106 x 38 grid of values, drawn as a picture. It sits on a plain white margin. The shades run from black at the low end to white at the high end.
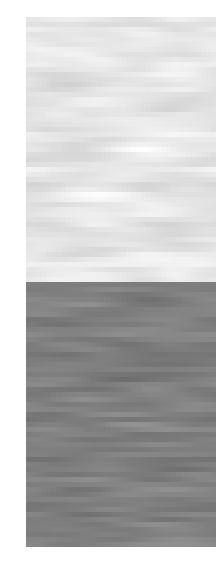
The table splits into 2 rows of 1 panel. Panel 1,1: very high, streaked across, faint in contrast. Panel 2,1: middling, streaked across, faint in contrast.
